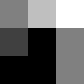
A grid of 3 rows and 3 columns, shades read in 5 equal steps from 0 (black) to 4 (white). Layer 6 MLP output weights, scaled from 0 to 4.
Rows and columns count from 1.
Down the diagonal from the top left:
2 0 2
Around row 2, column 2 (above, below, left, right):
3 0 1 2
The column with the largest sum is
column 3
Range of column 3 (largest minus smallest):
2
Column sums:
3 3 8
